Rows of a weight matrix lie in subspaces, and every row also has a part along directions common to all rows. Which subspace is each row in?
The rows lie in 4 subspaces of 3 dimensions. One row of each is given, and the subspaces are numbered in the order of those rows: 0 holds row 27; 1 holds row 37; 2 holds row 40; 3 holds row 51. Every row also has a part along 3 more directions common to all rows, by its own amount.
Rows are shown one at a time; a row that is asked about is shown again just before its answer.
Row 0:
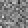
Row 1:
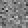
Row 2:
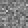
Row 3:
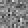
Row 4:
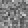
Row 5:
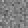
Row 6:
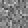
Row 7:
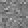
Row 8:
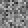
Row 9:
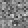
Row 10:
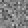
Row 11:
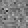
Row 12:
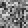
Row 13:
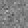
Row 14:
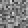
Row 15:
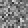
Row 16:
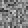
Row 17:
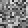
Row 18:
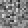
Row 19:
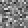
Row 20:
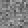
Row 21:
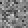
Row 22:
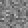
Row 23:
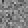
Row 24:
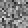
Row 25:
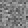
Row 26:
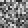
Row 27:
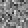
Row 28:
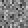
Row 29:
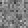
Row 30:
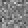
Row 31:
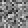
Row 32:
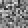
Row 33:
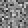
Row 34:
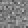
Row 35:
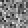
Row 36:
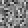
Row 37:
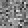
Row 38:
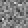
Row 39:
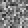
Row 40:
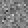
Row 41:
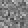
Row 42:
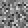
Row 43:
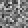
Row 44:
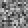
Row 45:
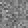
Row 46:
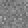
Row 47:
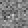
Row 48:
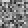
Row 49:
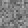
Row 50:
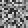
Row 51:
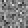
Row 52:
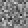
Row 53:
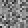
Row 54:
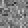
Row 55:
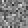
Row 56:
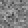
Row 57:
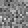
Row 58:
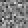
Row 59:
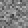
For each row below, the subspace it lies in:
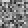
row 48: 1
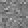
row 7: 0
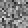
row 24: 1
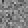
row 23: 0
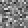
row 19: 0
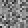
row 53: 3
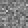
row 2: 2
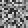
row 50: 0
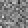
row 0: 3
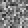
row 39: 0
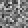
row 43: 3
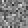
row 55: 3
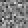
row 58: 1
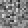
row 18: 3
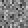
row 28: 3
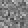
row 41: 2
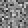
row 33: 1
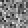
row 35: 1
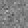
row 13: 2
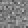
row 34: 3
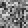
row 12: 0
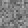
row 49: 1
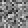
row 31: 0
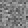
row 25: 0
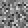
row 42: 2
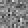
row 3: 0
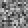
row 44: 2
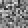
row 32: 3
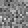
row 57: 2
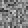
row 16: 2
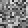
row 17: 3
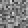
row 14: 3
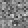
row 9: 2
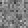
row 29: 1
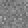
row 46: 2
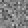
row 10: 0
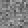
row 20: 1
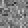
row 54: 0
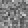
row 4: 2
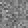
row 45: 0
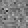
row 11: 2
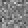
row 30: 1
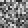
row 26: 1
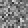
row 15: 0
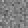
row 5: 3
